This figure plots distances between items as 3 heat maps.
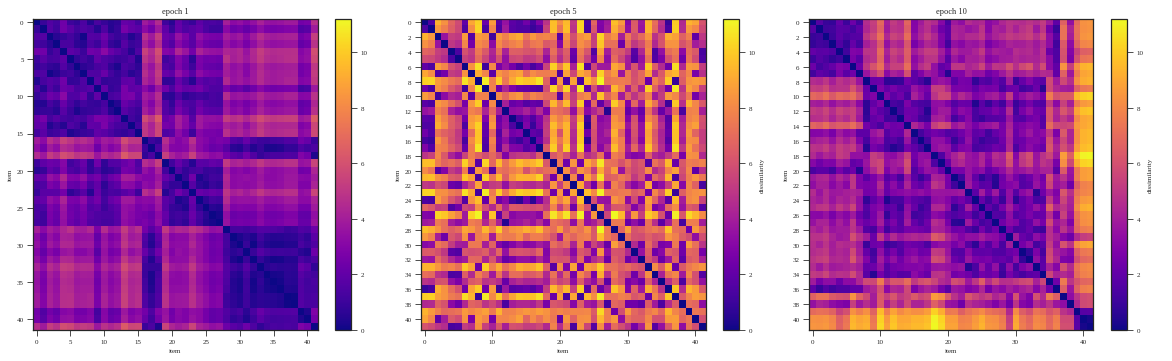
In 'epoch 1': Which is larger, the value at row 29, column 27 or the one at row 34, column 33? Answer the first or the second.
the first
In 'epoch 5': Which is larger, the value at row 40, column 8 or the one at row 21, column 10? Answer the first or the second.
the first
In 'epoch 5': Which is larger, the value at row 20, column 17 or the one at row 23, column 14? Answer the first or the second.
the second
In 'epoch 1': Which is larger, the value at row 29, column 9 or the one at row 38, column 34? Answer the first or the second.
the first
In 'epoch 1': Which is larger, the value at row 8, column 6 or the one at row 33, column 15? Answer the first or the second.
the second
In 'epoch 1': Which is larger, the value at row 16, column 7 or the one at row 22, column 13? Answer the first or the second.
the first
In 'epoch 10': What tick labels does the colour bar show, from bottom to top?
0, 2, 4, 6, 8, 10
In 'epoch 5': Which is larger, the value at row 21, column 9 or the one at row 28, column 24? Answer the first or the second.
the first
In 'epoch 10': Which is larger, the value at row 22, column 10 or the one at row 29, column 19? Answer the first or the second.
the second
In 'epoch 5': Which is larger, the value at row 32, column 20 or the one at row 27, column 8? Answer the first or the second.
the second
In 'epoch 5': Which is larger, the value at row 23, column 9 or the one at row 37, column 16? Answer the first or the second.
the first
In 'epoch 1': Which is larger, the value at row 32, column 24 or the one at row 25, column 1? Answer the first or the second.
the first
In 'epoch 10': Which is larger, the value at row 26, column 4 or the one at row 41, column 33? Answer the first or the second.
the second
